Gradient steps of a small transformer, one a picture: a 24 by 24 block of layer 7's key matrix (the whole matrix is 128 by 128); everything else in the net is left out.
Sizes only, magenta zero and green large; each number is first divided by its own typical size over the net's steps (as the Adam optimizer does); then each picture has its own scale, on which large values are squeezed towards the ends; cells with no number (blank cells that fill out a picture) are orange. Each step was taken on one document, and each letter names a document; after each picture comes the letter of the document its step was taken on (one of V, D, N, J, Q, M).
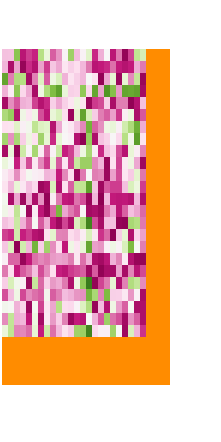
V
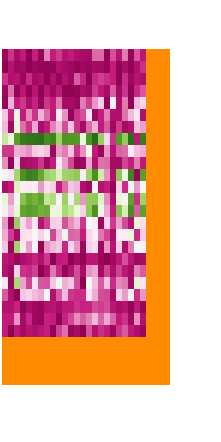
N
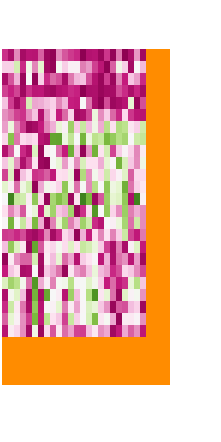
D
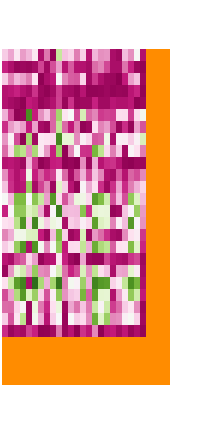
D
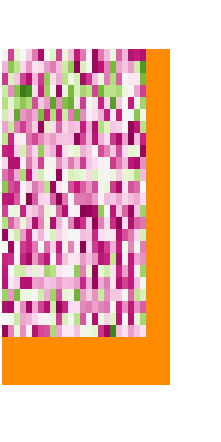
V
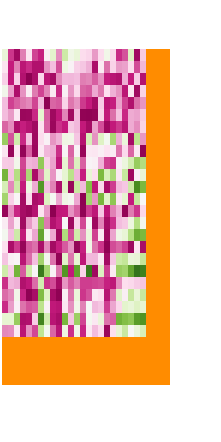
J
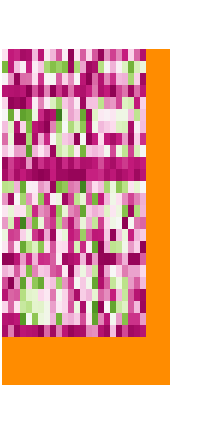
D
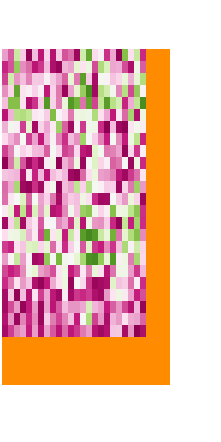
N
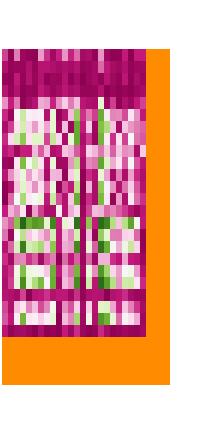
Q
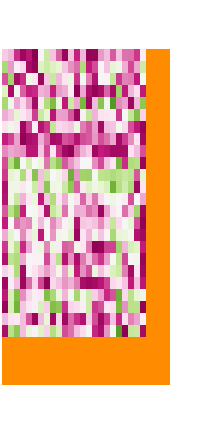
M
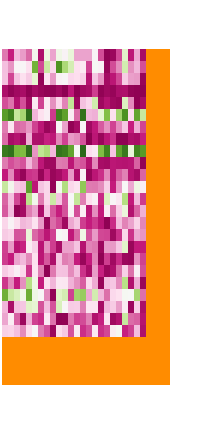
D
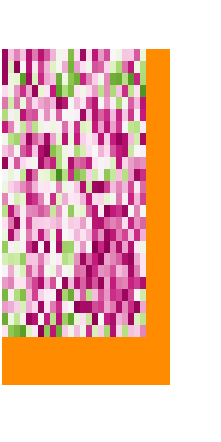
V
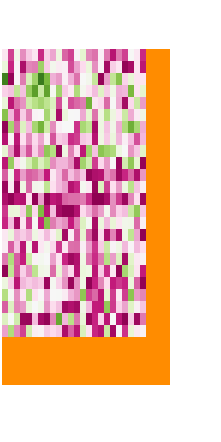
V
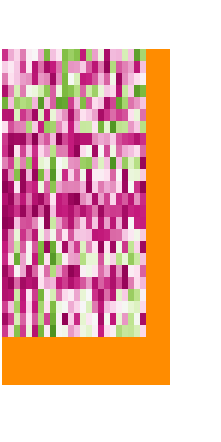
J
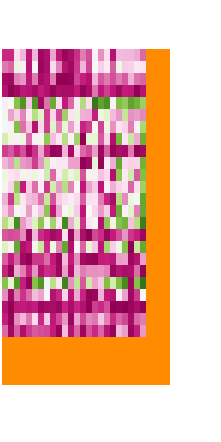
N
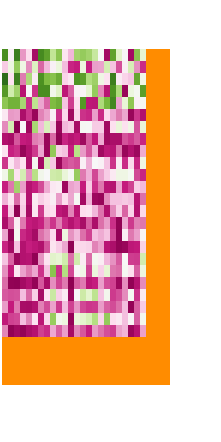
M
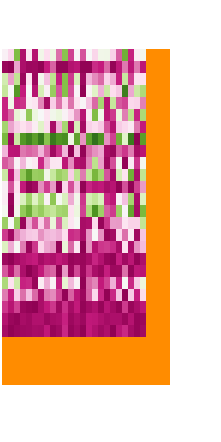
Q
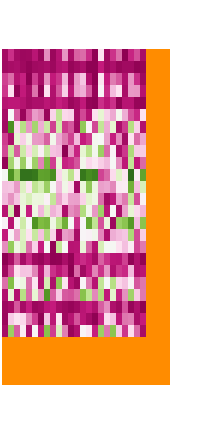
Q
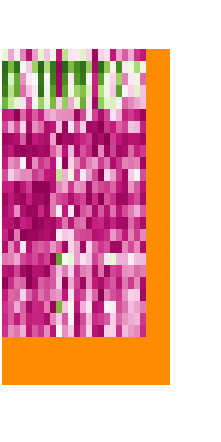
M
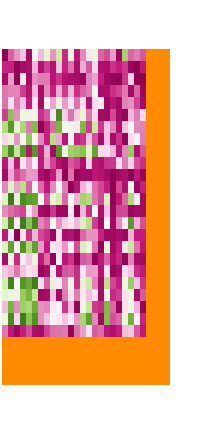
D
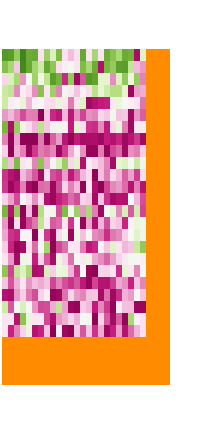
J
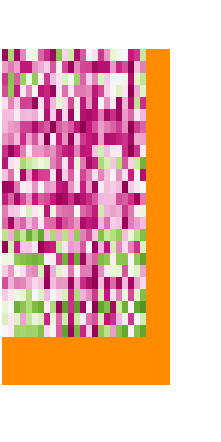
J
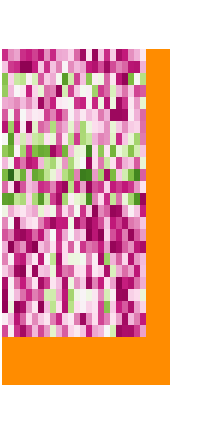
M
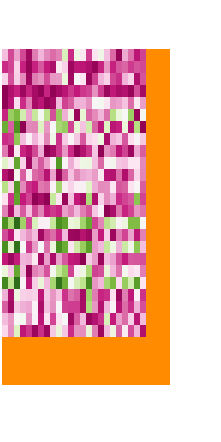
Q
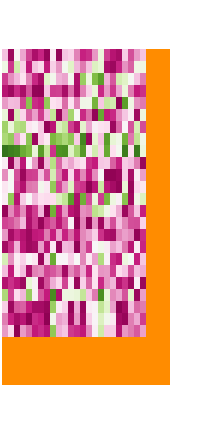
D
